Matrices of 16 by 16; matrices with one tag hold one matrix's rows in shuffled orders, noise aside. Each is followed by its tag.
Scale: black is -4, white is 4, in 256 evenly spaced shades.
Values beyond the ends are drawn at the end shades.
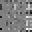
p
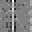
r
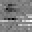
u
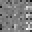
p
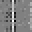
r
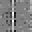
r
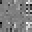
p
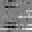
u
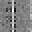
r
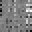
p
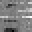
u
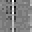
r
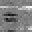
u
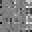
p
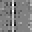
r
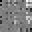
p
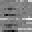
u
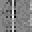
r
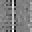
r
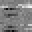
u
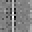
r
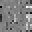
p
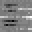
u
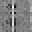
r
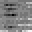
u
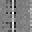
r
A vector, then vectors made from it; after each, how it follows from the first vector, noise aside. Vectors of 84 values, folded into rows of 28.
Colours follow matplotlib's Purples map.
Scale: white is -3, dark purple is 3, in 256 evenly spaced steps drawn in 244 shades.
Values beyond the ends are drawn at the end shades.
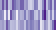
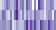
wrapped around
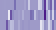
partly zeroed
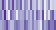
sign-scrambled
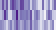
sign-scrambled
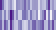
reversed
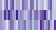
sign-scrambled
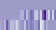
partly zeroed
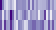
reversed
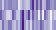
wrapped around
